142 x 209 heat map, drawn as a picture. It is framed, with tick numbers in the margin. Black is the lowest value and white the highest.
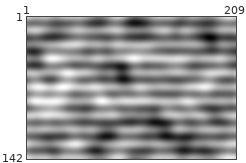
Stripes running across repeat 10 times from top to bottom. No lone cell stands out from its neighbours. The middle left is the ninth with the highest average.
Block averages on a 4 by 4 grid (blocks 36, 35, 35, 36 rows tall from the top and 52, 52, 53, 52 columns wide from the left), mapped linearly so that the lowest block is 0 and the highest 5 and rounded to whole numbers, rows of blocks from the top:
2210 / 4133 / 5322 / 2101
